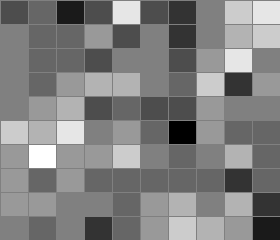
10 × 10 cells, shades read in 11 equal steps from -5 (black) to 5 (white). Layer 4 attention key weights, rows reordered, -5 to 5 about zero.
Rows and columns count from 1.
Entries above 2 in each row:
3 1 1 1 0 2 2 0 0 1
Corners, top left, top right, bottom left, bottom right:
-2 4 0 -4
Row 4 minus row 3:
0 0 2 4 2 0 1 2 -7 1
